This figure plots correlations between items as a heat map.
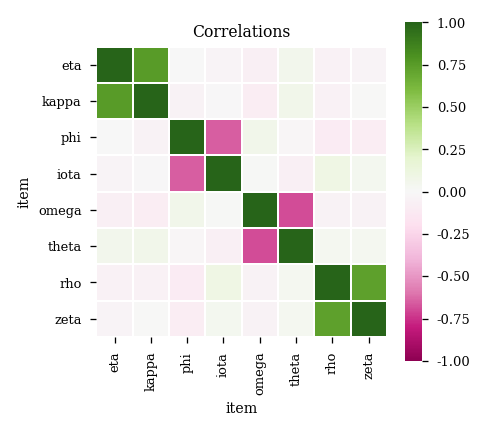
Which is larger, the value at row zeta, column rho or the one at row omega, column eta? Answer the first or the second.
the first
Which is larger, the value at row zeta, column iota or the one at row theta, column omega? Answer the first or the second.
the first
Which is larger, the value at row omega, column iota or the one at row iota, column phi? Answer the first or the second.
the first
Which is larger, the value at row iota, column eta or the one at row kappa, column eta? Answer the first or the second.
the second
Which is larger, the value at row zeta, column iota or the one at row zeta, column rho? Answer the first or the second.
the second
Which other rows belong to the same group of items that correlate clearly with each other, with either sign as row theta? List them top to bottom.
omega
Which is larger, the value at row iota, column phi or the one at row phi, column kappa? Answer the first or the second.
the second
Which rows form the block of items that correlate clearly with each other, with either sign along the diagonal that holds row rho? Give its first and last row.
rho to zeta
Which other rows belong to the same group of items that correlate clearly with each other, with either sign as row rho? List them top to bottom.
zeta
